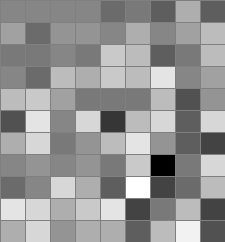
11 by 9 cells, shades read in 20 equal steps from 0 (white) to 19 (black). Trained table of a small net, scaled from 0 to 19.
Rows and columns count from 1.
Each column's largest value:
13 11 10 10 15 14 19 13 14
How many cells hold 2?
5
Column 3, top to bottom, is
9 8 9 5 7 9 10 9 3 6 8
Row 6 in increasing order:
2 3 3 3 5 9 12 13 15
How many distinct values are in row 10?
7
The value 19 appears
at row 8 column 7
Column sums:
87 73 83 78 88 73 99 96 89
